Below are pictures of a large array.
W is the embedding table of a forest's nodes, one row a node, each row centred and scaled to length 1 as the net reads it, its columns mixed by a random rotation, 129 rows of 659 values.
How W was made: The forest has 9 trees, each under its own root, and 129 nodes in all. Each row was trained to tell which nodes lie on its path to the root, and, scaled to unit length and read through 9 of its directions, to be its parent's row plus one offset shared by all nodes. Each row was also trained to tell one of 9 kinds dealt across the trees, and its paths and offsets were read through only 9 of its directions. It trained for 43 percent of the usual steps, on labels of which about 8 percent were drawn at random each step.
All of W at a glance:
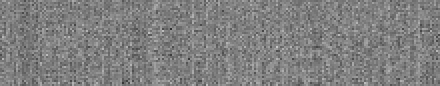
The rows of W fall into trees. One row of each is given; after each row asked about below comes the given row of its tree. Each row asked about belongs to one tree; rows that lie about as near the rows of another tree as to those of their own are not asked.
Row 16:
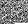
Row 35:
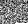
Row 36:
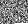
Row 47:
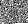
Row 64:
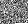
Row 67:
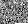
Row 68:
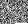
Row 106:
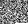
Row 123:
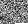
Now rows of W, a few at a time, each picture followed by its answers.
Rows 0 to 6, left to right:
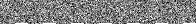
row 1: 67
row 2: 36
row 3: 47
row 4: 64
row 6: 68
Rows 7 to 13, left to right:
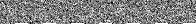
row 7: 36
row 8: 67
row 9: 47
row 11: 36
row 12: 36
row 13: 106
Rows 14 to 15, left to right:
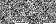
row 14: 64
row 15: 123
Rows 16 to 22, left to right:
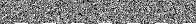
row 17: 16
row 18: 47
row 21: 35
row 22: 36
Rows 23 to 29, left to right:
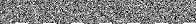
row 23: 16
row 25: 35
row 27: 47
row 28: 123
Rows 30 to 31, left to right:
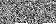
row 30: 36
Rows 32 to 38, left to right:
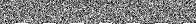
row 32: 67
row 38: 47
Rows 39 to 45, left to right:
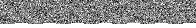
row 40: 47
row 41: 64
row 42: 67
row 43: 67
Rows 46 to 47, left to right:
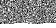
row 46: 106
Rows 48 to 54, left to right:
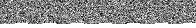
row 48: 16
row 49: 123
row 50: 67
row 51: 36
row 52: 47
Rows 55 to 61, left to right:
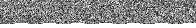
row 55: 123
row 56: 123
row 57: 67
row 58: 64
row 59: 64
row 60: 36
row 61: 36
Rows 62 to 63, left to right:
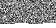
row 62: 67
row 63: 67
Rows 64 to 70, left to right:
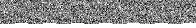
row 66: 64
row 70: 123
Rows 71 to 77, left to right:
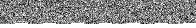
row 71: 123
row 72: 106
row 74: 123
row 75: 16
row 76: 67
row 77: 47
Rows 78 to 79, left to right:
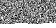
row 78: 47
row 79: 123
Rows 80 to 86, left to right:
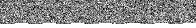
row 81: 67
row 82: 35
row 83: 67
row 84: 47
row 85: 106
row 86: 67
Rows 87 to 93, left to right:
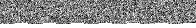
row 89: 123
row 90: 123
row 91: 106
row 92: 16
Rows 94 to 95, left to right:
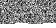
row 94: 35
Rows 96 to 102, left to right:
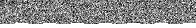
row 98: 36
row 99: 106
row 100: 47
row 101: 67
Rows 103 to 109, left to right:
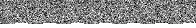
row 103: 123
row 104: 47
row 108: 64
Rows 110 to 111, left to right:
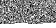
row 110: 106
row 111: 16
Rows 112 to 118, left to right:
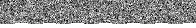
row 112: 106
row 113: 64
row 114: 64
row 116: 47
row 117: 47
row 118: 123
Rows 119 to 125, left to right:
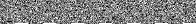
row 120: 35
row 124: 64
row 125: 36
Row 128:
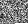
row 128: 36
